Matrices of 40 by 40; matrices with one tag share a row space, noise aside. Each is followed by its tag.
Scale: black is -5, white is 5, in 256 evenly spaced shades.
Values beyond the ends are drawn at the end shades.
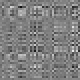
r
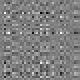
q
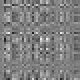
q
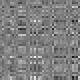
r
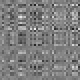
r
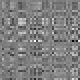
r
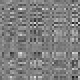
r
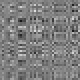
r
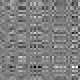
r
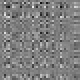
q
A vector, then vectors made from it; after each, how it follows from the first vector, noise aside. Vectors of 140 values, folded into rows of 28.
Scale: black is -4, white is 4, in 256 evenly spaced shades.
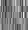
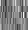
copied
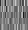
sign-scrambled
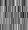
sign-scrambled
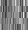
copied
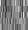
copied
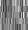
copied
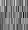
sign-scrambled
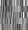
copied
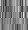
copied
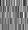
sign-scrambled
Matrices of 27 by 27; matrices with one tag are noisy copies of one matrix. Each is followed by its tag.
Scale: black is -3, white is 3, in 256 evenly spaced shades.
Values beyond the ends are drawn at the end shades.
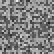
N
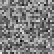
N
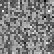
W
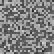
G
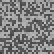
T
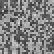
W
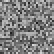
T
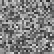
G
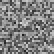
T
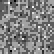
W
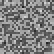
G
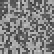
W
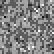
W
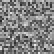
T
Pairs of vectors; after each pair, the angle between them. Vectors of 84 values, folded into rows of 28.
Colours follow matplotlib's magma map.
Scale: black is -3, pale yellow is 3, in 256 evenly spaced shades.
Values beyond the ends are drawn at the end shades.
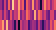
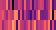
partly opposed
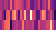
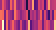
orthogonal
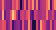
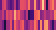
orthogonal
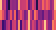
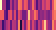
nearly parallel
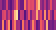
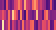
partly aligned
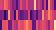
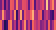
partly opposed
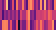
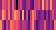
partly opposed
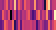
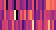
orthogonal
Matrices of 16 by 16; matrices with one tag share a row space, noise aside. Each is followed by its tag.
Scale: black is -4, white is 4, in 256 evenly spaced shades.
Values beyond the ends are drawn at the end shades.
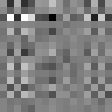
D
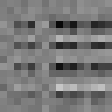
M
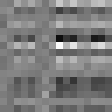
M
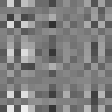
D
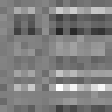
M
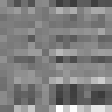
M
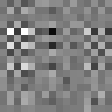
D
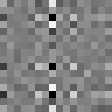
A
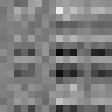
M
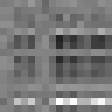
M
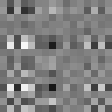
D
